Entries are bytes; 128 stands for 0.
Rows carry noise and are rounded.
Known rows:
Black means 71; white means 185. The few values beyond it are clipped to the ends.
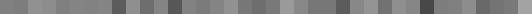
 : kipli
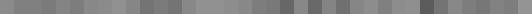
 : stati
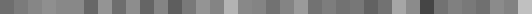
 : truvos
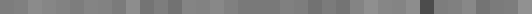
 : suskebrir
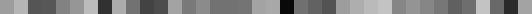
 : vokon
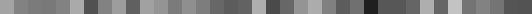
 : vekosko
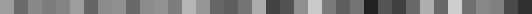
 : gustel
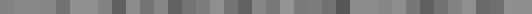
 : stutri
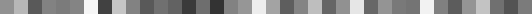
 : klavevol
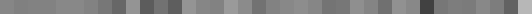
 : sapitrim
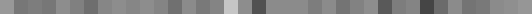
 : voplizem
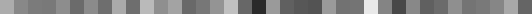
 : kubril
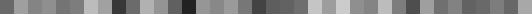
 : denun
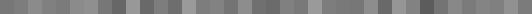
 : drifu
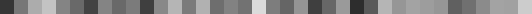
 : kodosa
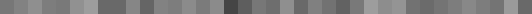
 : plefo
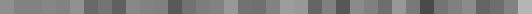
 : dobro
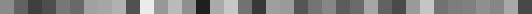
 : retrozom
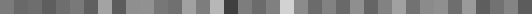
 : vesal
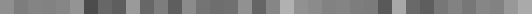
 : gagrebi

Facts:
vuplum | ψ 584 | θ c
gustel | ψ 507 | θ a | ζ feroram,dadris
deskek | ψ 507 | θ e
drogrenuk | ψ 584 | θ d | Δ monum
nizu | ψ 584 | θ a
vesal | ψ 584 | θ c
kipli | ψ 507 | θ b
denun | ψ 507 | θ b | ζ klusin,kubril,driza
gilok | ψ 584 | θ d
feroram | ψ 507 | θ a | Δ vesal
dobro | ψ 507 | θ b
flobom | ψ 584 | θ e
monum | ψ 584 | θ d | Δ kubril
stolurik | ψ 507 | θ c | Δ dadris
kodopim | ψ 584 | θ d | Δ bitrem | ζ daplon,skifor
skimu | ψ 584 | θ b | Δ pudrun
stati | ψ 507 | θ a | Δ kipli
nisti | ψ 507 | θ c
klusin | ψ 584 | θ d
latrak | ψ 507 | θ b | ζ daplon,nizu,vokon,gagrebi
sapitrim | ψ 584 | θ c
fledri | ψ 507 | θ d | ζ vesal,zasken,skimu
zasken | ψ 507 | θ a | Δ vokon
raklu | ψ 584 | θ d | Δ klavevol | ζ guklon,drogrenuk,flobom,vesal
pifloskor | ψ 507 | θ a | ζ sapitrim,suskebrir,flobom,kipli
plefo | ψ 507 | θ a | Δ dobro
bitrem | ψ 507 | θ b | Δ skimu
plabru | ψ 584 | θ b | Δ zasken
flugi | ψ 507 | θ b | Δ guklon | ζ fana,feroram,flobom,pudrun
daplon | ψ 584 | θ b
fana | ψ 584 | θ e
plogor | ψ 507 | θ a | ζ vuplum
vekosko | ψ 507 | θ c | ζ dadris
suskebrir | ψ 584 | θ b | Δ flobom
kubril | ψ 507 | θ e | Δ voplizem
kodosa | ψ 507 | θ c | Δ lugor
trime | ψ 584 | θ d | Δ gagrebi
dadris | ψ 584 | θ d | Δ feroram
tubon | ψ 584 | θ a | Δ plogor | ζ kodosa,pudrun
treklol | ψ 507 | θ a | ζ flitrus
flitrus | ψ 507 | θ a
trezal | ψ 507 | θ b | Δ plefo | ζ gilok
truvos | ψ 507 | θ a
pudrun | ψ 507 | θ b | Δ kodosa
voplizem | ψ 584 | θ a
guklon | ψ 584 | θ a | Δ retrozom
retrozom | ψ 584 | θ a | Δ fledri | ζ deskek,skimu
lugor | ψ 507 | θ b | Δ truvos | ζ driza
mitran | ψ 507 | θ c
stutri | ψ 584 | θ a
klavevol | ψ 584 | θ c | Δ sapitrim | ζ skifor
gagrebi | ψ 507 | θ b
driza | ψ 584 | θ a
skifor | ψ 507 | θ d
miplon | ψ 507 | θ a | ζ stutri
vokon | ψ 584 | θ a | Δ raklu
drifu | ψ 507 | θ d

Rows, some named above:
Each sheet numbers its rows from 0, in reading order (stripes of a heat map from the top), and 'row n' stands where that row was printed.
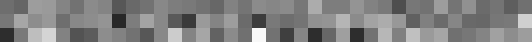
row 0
tubon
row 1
driza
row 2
pudrun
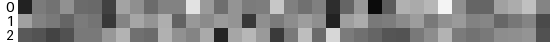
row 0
skimu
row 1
stolurik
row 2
fledri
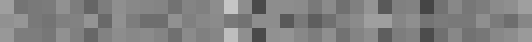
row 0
voplizem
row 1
plabru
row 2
voplizem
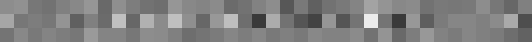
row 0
plabru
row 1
guklon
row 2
trezal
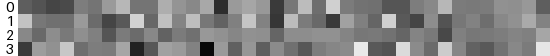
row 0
fledri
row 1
monum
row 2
fana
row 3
lugor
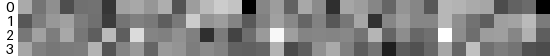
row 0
feroram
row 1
bitrem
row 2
kodopim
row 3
vekosko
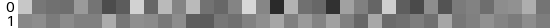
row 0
monum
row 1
latrak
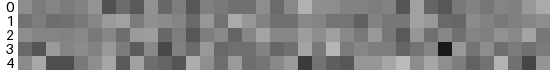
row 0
gagrebi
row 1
deskek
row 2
daplon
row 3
flobom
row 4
zasken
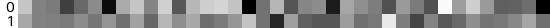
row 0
dadris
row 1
kubril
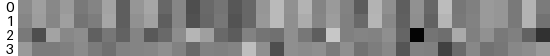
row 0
skifor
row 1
skifor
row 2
flugi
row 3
voplizem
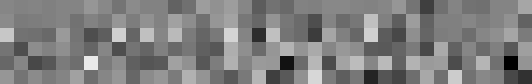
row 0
klusin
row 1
drogrenuk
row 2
monum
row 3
pifloskor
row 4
raklu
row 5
gustel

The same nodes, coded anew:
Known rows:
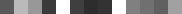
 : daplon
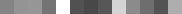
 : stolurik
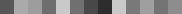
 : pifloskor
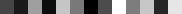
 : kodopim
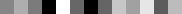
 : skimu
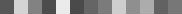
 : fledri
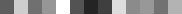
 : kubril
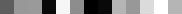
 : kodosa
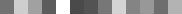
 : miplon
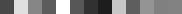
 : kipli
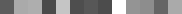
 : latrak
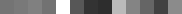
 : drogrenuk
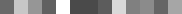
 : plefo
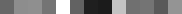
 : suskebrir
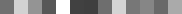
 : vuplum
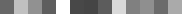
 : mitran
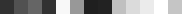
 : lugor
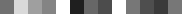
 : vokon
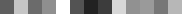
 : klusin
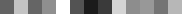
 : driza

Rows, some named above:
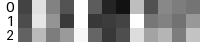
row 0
flobom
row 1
gagrebi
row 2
denun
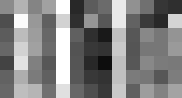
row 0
zasken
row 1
klavevol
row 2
fana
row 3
dadris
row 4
flobom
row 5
guklon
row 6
gustel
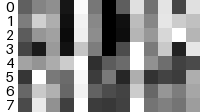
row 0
bitrem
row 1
pudrun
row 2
kodosa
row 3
kodopim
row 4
plabru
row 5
sapitrim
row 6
vekosko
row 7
gagrebi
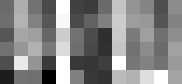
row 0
deskek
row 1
retrozom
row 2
pifloskor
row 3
tubon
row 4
gagrebi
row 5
truvos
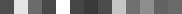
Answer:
vesal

